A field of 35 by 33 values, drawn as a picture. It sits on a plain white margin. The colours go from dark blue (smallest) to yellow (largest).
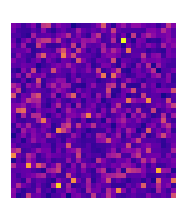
Histogram: skewed, a long tail of high values. Slope: none. Grain: fine. Odd rows or columns: none. Average level on the scale: 20%.
